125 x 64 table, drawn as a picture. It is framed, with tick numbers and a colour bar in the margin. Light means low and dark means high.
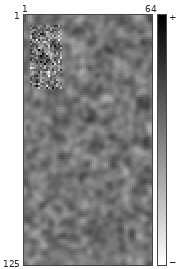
Stripes: none. Grain: blotchy. Slope: none. Histogram: heavy tails on both sides. Odd patch: rougher, in the top left. Roughest part: top left.
